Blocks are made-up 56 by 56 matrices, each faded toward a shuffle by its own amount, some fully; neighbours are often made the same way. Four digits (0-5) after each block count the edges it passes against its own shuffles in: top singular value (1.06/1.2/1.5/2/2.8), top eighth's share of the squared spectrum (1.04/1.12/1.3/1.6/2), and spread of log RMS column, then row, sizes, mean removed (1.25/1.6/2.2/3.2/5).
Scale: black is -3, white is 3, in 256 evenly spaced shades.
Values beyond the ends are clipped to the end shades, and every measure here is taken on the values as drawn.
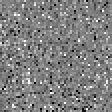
2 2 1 0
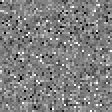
0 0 0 0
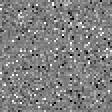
2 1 0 0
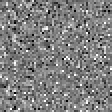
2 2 1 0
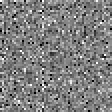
3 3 2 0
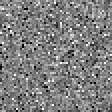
1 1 0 0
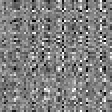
4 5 4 3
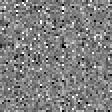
3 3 1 1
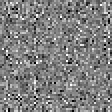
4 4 2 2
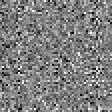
3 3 2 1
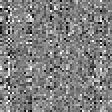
4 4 3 2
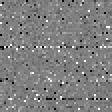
3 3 0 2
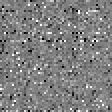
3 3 1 2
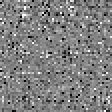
3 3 1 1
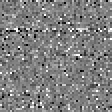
2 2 0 2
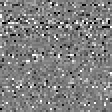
2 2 0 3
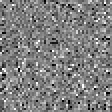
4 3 2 2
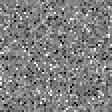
1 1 0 0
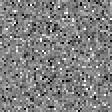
1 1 0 0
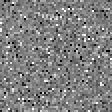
0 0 0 0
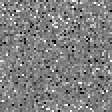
0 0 0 0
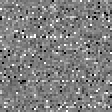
1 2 0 1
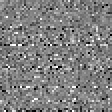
2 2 0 3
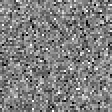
0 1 0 0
